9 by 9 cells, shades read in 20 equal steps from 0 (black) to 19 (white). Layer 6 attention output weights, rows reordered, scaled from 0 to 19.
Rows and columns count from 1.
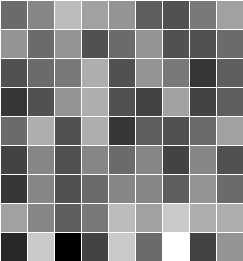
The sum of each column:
61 90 70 89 82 81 85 71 84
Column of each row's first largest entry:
3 1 4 4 2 2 8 7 7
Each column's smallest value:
3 6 0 5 4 5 5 4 6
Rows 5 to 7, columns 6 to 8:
7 6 8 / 10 5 10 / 10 7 11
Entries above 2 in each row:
9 9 9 9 9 9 9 9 8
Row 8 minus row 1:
4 0 -7 -3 3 5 9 4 1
